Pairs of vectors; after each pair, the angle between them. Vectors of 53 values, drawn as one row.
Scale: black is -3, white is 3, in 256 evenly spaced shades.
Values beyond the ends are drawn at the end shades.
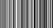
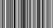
orthogonal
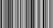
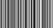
partly aligned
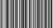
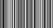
partly opposed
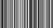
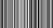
nearly parallel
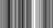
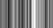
nearly parallel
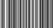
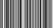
orthogonal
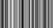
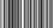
nearly opposite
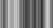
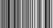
partly opposed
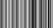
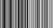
partly opposed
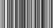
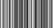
partly aligned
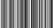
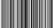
nearly parallel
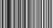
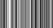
partly opposed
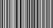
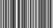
nearly opposite
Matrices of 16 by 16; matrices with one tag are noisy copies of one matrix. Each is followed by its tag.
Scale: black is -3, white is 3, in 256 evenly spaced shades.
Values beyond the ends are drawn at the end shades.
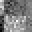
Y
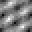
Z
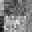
Y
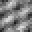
Z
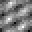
Z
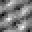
Z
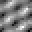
Z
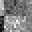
Y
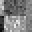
Y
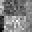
Y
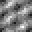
Z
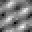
Z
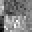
Y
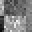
Y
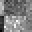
Y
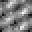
Z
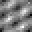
Z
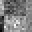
Y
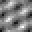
Z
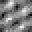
Z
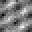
Z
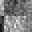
Y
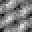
Z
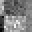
Y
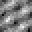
Z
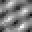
Z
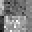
Y
